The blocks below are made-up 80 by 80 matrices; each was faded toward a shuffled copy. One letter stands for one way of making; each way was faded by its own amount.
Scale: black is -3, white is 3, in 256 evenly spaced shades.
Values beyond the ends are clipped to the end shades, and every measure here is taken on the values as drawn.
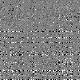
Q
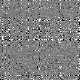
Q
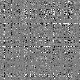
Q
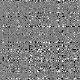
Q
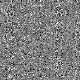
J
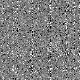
J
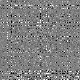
Q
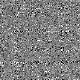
J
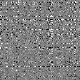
Q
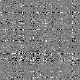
Q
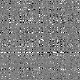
Q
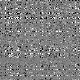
Q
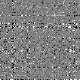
Q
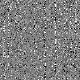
J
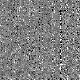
J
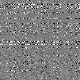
Q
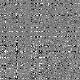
Q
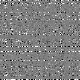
Q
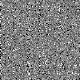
J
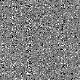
J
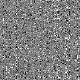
J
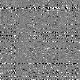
Q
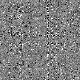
J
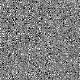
J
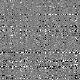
Q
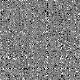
J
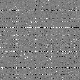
Q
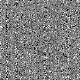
J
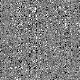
J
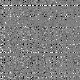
Q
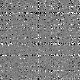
Q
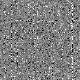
J
